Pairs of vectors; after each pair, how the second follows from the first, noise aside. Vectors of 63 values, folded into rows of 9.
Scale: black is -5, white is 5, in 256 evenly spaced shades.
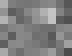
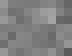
shrunk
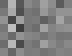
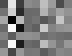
scaled up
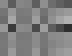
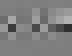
partly zeroed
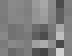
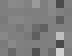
partly zeroed
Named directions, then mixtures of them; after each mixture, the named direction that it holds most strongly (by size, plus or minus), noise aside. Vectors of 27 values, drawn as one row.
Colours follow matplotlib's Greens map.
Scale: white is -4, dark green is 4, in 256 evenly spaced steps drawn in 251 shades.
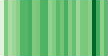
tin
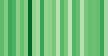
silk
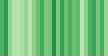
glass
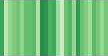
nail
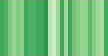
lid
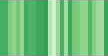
lid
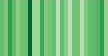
silk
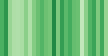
glass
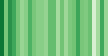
tin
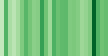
tin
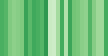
lid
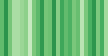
glass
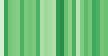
nail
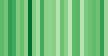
silk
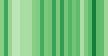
glass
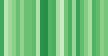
nail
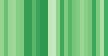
lid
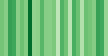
silk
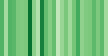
silk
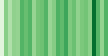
tin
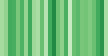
lid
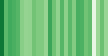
tin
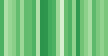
nail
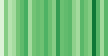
tin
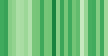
glass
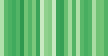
nail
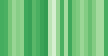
lid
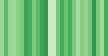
lid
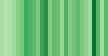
tin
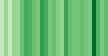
tin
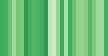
lid
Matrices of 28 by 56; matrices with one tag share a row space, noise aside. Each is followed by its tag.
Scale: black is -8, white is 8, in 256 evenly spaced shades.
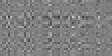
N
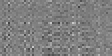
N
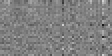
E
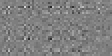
N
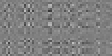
N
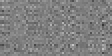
E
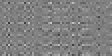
N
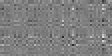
E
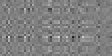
N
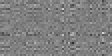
E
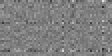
E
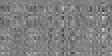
E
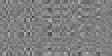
N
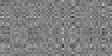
E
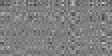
E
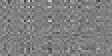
N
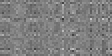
E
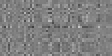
N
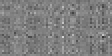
E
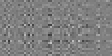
N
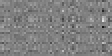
E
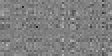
E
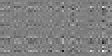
E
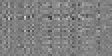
N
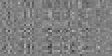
N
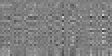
E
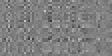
N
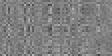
N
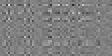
N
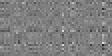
E
